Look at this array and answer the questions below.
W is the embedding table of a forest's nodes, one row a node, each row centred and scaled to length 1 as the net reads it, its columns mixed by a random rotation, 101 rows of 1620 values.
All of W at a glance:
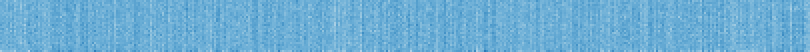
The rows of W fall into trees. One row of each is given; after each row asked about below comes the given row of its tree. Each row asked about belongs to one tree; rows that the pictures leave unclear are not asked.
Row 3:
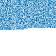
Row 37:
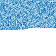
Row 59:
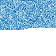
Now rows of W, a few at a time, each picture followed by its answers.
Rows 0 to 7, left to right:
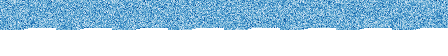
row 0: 59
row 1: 37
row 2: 37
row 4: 3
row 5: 59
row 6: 37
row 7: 59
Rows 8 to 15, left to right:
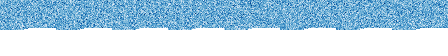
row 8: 37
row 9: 59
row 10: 3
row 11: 3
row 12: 3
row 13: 59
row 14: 59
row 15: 37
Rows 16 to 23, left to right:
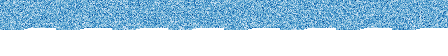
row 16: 59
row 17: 37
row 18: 3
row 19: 3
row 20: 37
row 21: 3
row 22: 59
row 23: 37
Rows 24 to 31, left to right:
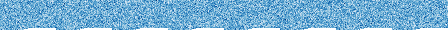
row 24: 37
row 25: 59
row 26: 59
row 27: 37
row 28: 37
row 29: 59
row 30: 59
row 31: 37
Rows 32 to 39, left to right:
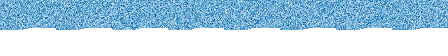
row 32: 37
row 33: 37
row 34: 3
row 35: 3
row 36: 59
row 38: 59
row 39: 37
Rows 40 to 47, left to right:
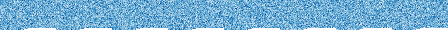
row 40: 59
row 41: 37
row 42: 59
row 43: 37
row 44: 37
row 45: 3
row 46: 3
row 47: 59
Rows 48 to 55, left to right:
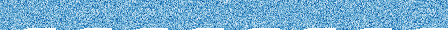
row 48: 3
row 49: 59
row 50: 59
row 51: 59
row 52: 37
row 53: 3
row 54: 37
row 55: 59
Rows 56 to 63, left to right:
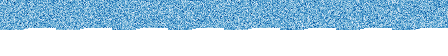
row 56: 3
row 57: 3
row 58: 59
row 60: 3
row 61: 37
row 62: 37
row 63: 37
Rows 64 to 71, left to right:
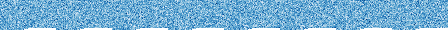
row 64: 59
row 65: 59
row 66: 37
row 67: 59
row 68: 37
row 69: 37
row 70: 59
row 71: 3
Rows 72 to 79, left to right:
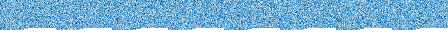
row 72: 59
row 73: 3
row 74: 59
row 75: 3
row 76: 37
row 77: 3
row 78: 59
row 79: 59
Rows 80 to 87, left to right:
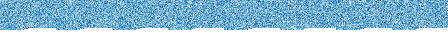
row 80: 37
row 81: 59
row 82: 37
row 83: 3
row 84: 59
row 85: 3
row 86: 59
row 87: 3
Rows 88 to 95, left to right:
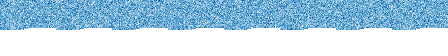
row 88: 59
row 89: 37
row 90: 59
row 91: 37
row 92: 3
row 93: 37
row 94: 37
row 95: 59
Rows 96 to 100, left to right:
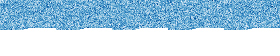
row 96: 37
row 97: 37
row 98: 3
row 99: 59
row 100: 37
